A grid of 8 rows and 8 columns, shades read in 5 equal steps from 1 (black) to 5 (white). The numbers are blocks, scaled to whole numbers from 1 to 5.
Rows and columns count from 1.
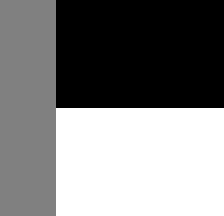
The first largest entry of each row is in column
1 1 1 1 3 3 3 3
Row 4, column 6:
1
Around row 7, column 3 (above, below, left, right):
5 5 3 5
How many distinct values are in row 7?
2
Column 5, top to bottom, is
1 1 1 1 5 5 5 5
